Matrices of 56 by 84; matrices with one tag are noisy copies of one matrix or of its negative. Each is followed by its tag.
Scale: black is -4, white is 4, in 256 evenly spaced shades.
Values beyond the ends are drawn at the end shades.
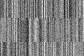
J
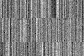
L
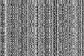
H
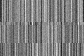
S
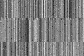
J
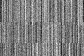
S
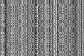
H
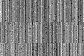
S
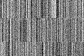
L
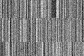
L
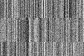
J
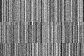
S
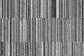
L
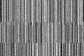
S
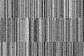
J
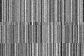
S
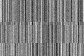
S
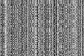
H
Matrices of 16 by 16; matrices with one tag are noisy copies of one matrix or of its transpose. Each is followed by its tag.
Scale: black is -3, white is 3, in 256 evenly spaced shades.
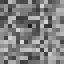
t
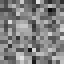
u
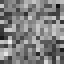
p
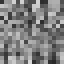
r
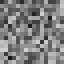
t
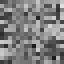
p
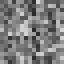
u
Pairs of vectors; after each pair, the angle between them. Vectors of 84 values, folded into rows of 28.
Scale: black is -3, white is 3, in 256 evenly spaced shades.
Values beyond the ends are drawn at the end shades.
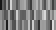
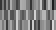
nearly parallel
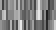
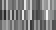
partly opposed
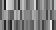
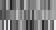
orthogonal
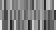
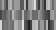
partly aligned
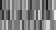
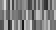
partly aligned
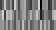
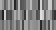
nearly opposite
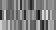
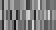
orthogonal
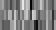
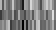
partly opposed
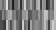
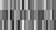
orthogonal
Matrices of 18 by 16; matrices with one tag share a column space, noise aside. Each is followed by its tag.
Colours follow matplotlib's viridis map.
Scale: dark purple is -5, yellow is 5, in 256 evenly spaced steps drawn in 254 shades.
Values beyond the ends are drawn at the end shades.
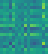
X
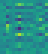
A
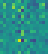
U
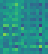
X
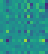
U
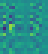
A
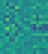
A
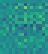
A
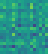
X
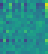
U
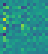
A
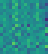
X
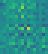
X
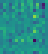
U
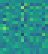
A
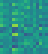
X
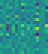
A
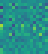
A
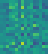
X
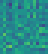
X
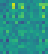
U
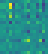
U
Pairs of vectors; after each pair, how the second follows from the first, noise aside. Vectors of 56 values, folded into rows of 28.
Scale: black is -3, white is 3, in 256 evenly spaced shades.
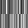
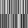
sign-scrambled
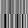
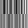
wrapped around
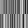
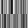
shuffled
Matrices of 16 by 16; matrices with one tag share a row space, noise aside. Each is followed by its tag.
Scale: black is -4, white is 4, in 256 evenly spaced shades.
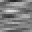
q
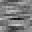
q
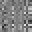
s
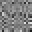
s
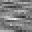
q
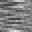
q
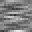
q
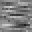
q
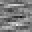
q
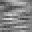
q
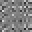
s
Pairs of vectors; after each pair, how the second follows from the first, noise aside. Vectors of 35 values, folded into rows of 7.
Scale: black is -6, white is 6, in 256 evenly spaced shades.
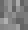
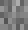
sign-scrambled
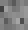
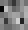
scaled up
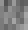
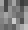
scaled up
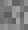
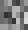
scaled up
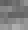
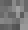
sign-scrambled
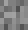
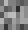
scaled up
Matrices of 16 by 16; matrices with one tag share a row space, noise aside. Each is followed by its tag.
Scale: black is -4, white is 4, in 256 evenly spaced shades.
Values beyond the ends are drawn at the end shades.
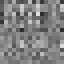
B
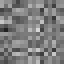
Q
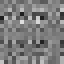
B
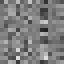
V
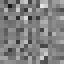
V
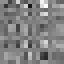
V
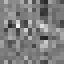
V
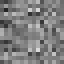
Q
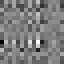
B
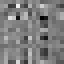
V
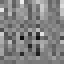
B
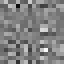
V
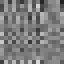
B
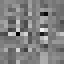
V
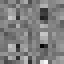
V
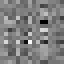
V
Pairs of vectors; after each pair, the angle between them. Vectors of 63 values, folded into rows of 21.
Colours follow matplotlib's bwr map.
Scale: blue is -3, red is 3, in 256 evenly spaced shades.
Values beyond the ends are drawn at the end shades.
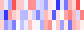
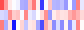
partly aligned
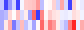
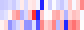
partly aligned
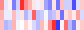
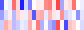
nearly opposite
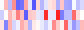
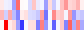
partly opposed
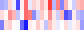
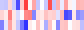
nearly parallel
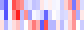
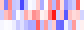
orthogonal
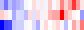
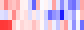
nearly opposite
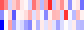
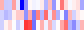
orthogonal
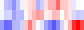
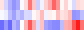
nearly parallel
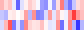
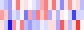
nearly opposite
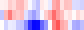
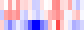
nearly parallel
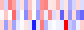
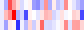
partly aligned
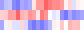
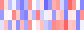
orthogonal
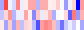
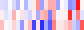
partly opposed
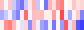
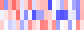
partly opposed
